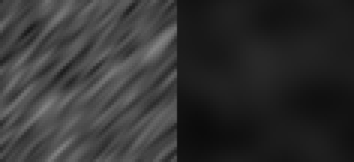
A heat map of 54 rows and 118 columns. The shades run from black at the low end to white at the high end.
The table splits into one row of 2 panels. Panel 1,1: low, slanting up to the right. Panel 1,2: very low, smooth, faint in contrast.
